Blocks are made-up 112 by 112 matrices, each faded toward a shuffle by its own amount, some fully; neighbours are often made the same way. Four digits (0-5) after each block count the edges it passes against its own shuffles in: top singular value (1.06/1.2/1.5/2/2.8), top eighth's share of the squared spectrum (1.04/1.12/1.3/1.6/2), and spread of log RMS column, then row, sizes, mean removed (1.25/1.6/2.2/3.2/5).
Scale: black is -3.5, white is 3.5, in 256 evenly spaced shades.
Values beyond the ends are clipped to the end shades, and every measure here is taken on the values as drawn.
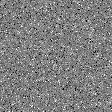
0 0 0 0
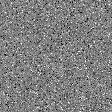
2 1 0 0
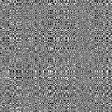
5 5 4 4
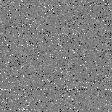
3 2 1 1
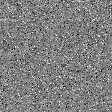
2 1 0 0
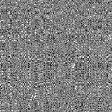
4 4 3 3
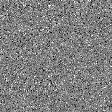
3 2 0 1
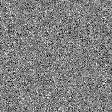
3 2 1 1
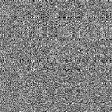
4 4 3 3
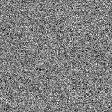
3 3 1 1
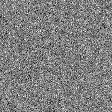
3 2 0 0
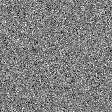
0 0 0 0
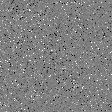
0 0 0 0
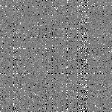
2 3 3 3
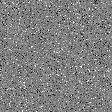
1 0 0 0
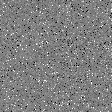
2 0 0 0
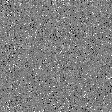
3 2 1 0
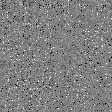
2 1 0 0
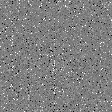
3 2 1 0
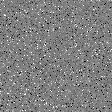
0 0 0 0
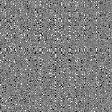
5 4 3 2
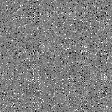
4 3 2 1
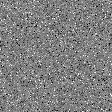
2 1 0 0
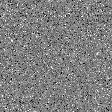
2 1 0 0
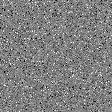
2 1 0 0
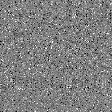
3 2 1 1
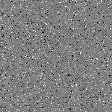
3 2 1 1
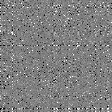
4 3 2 2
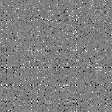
4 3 2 2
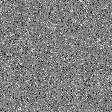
2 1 0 0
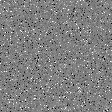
0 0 0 0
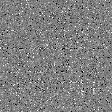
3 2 1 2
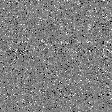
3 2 1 1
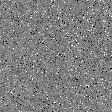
0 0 0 0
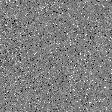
0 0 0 0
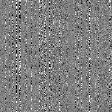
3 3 4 0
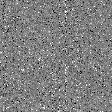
1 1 2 0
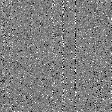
2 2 3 0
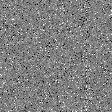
1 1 1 0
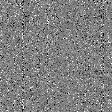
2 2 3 0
